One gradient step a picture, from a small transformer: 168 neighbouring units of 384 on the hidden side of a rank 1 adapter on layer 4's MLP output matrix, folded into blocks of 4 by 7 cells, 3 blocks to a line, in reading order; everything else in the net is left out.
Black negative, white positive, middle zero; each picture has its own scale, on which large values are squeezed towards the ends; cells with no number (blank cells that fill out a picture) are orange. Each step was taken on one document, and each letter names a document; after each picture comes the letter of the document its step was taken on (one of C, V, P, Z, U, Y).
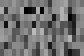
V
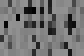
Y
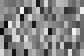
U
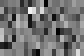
V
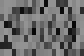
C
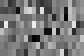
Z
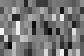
U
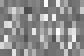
C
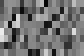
U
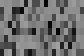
C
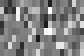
Z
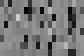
Y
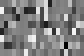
Z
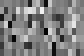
V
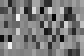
Y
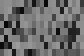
C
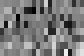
Y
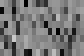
U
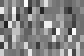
V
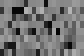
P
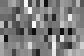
C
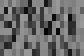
V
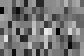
U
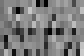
C
